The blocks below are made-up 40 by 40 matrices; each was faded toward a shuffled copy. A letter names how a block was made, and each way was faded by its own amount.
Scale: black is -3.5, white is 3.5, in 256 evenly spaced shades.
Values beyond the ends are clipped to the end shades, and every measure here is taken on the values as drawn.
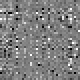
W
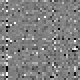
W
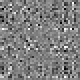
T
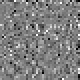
W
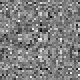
T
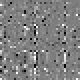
W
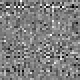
T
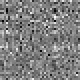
T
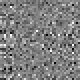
T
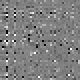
W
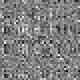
T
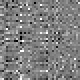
W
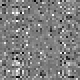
W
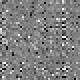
W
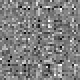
T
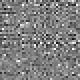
T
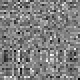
T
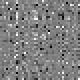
W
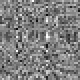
T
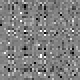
W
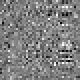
T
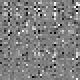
W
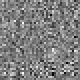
T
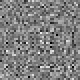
T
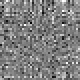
T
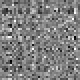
T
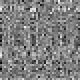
T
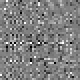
W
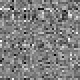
T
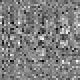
T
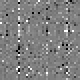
W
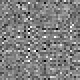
T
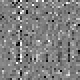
W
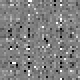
W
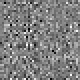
T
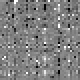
W
